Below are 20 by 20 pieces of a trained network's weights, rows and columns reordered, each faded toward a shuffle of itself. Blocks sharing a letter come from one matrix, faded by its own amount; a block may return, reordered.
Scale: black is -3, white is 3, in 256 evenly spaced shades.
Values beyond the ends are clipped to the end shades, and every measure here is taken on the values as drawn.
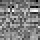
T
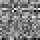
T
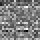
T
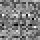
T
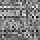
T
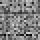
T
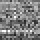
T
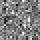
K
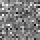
K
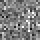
K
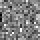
K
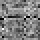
T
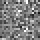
K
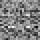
T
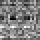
T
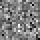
K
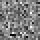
K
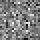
K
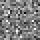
K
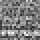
T
